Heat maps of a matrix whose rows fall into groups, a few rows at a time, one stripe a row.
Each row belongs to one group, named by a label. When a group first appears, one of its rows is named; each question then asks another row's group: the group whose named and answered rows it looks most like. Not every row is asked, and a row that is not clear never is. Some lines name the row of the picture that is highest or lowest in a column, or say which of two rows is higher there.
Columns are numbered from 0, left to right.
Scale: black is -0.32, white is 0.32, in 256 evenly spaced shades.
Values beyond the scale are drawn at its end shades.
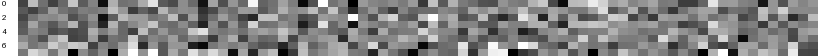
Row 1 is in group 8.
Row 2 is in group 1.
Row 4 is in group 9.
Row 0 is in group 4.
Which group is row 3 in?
4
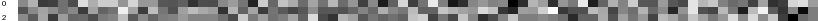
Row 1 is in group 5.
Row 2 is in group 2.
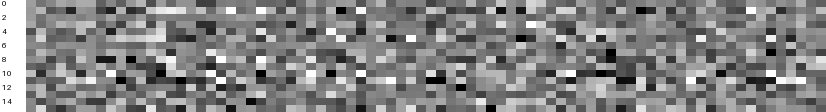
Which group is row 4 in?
4
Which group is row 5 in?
5
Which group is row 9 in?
8
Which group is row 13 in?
4
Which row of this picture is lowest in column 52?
10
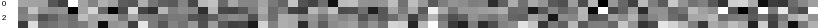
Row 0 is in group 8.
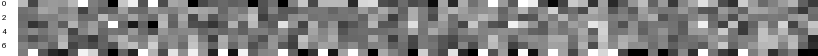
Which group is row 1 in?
5
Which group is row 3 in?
8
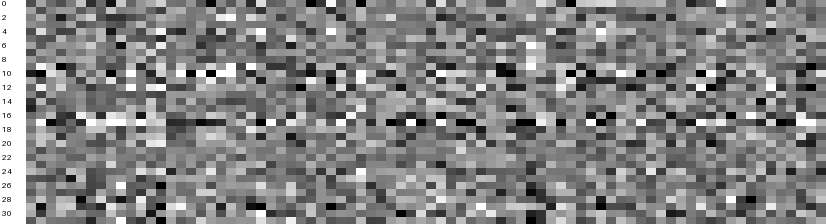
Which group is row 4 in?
4
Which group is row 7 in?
1
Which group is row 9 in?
2
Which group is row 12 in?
5
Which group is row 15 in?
1
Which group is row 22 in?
8
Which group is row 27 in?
9
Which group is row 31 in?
9
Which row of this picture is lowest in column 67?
10
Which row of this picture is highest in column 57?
4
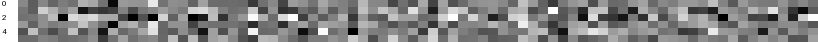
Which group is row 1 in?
5
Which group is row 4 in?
4
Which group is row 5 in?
1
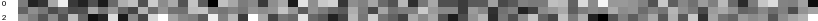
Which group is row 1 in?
9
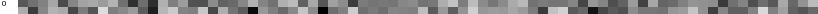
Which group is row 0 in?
8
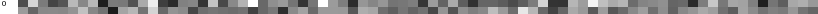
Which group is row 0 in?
4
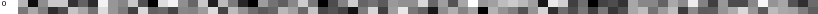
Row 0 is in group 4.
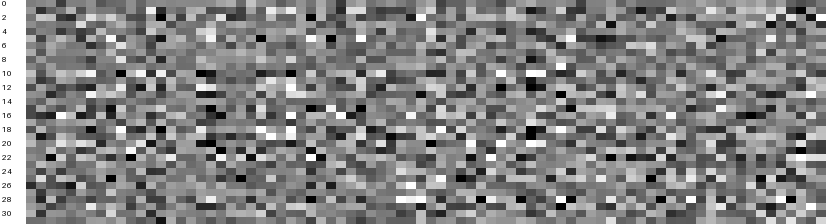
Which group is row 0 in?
2
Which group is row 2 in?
8
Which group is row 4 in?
9
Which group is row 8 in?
9
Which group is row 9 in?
5
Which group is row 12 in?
9
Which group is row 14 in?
5
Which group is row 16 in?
8
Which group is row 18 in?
9
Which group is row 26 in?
1
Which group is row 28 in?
5
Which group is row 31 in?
8
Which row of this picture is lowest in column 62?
25
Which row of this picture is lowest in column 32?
16
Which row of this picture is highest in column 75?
28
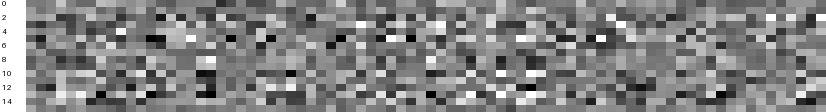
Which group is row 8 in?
9
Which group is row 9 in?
9
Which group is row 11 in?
8
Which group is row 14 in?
5
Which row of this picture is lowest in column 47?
8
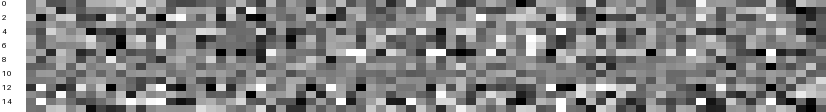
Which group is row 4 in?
5
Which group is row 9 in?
8
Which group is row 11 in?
8
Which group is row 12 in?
4
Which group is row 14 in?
5
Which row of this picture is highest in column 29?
1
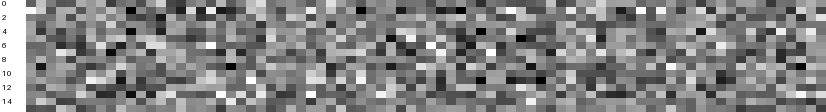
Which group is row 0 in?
4
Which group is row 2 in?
8
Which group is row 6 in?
9
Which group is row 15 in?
8
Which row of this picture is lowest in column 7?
13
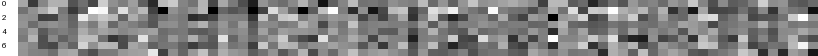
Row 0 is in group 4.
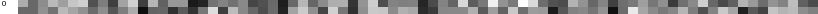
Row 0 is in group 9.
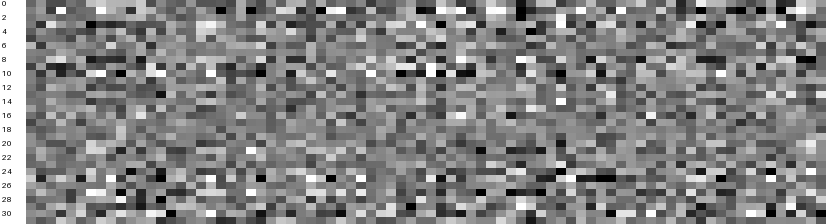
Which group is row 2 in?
5
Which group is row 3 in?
5
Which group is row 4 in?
9
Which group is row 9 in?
1
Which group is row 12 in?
5
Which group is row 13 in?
8
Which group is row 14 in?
5
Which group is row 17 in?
8
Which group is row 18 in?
8
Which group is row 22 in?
4
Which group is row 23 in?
5
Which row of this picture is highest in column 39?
3
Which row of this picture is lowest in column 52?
25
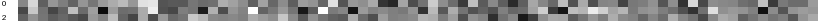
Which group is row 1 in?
4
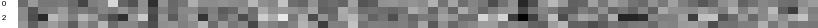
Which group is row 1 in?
2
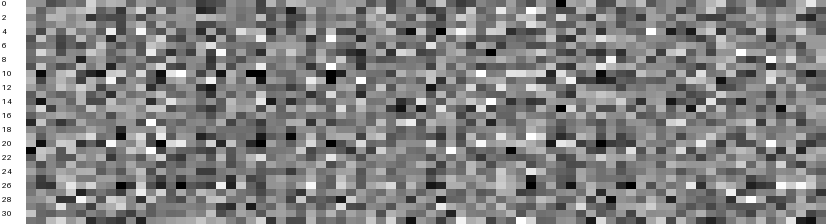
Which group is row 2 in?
5
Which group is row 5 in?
4
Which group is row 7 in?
1
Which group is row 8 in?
8
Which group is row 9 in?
4
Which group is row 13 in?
4
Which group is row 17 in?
1
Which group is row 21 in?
1
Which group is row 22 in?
4
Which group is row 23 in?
2
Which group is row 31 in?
5
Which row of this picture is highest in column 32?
28
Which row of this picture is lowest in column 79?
27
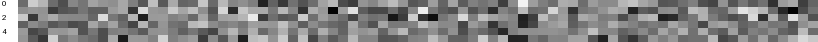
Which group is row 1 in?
2
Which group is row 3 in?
9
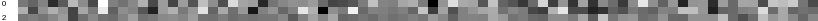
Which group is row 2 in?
8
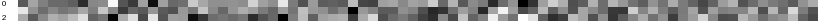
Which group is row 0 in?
9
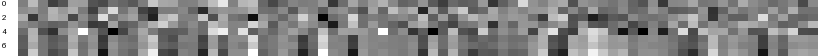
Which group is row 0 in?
2
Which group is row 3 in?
2
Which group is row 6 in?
4
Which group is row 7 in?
4
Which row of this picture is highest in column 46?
4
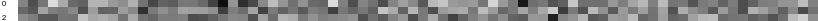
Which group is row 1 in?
5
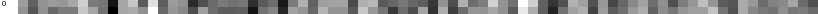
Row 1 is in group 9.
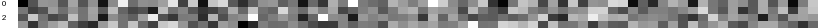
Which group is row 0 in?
1
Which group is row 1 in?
8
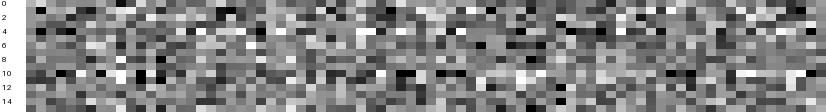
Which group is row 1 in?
2
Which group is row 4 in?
1
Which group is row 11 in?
8
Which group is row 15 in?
9
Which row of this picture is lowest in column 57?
4
